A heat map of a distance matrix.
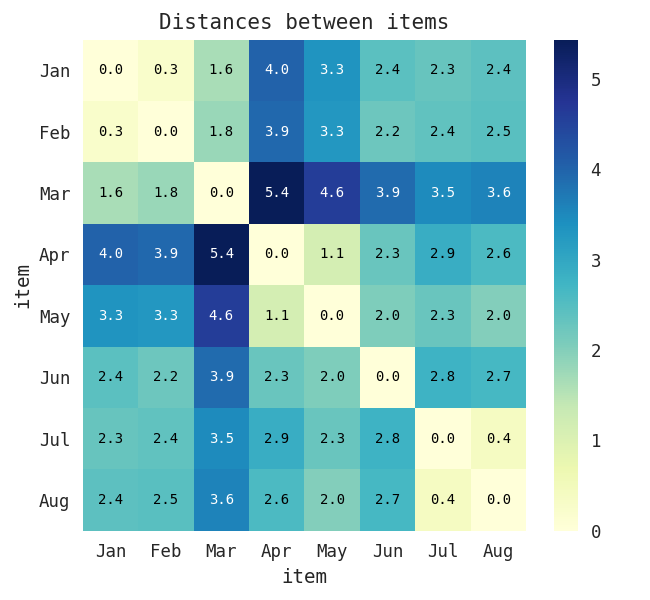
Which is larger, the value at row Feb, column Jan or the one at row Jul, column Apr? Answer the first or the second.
the second
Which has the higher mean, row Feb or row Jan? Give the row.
Feb
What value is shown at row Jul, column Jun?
2.8
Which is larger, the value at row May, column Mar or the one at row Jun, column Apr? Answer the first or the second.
the first
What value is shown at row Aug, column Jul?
0.4
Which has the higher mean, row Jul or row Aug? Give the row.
Jul
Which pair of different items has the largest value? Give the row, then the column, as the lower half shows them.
Apr, Mar
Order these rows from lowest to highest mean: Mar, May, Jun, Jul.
Jul, Jun, May, Mar
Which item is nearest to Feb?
Jan
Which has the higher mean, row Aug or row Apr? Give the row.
Apr
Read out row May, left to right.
3.3 3.3 4.6 1.1 0.0 2.0 2.3 2.0
